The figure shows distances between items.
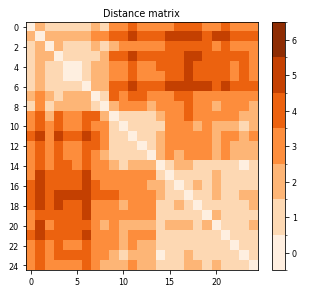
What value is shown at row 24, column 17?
2
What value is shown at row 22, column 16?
1
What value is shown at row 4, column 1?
2
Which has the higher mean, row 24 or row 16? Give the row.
16
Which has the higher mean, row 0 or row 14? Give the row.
0
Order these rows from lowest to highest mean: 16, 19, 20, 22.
22, 20, 19, 16
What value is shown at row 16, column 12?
3
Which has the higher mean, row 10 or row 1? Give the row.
1
